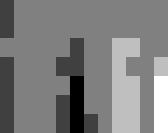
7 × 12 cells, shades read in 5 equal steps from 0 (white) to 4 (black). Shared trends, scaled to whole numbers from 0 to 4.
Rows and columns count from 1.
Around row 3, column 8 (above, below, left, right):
2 2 2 1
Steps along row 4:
down same same up same down same down up same down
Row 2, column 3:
2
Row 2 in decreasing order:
3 2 2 2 2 2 2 2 2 2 2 2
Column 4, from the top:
2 2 2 2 2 2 2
